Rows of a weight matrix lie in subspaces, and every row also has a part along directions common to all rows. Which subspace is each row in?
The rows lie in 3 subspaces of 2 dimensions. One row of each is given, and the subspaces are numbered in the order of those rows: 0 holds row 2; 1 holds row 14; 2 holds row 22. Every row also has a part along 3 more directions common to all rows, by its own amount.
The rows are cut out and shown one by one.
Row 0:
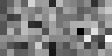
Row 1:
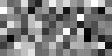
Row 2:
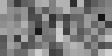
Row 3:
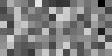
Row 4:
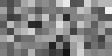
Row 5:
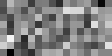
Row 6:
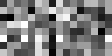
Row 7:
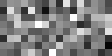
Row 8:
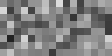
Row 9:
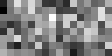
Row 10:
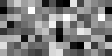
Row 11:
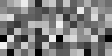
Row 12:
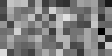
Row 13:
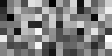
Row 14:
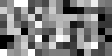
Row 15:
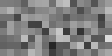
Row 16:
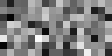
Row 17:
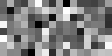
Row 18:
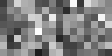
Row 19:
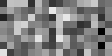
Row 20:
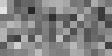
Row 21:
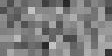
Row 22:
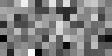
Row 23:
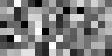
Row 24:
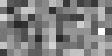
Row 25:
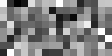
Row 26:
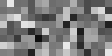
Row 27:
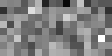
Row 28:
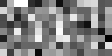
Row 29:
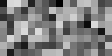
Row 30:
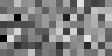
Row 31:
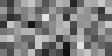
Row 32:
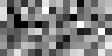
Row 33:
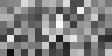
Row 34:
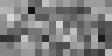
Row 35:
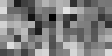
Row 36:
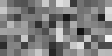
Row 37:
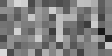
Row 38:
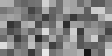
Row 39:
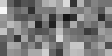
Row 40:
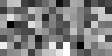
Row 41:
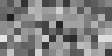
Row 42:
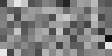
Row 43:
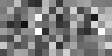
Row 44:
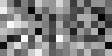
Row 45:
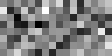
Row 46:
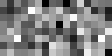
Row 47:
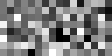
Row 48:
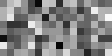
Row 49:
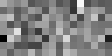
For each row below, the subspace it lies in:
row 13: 0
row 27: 2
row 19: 1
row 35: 0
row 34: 2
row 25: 1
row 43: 2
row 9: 0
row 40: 2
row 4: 2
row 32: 1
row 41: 2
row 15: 0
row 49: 0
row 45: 1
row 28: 1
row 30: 0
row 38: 2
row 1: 0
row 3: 1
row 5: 1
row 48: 2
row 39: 0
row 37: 1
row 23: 2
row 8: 1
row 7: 1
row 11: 2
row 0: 0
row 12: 1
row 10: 0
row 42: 1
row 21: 2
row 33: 2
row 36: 0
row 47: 0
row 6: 1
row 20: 0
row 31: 2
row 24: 1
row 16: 2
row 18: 0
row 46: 2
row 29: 1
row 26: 2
